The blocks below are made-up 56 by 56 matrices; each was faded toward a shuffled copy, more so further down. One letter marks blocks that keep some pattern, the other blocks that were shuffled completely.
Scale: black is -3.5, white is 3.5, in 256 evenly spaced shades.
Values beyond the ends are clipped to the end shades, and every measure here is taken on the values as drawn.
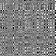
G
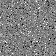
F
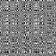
G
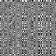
G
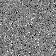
F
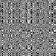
G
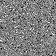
F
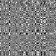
G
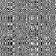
G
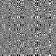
G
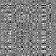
G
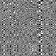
G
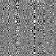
G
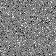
F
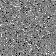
F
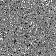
F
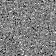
F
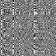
G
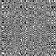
G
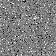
F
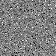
F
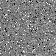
F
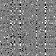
G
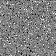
F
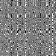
G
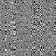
G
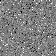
F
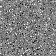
F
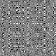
G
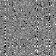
G
